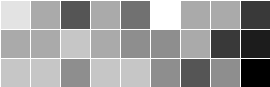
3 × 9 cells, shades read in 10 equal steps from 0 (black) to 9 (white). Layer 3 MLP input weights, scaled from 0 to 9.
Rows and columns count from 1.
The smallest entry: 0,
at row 3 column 9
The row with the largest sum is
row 1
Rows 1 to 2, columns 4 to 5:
6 4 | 6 5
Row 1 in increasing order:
2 3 4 6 6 6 6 8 9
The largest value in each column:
8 7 7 7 7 9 6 6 2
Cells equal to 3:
2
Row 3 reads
7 7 5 7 7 5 3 5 0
